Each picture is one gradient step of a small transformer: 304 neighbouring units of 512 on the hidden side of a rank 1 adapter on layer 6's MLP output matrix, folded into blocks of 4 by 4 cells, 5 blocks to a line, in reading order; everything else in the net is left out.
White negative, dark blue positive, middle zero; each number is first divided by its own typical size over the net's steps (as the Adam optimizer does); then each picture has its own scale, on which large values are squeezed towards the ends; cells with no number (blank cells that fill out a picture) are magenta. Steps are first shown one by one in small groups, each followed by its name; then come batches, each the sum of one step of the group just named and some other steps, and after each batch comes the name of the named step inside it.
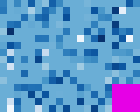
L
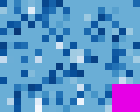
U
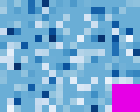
L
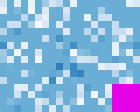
U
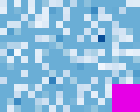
L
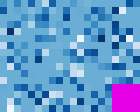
L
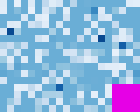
L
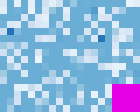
L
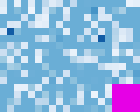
L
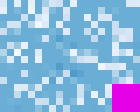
U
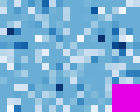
L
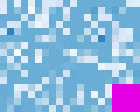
L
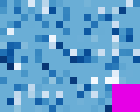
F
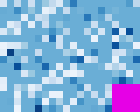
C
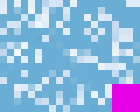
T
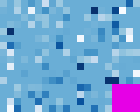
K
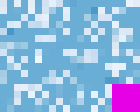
K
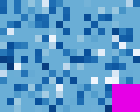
F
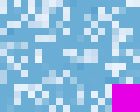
K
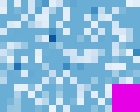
K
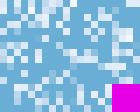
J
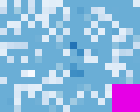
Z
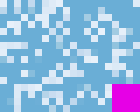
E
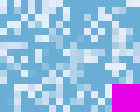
E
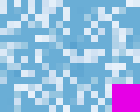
Z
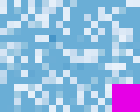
J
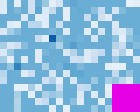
Z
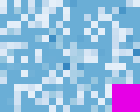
E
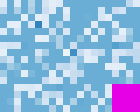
E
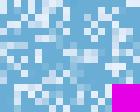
E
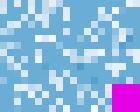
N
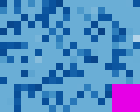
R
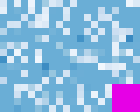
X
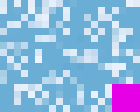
X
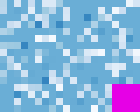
N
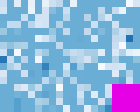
X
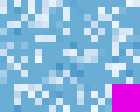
R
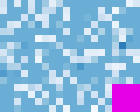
N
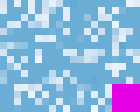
N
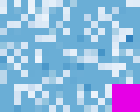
X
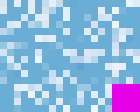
N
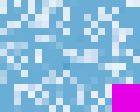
X
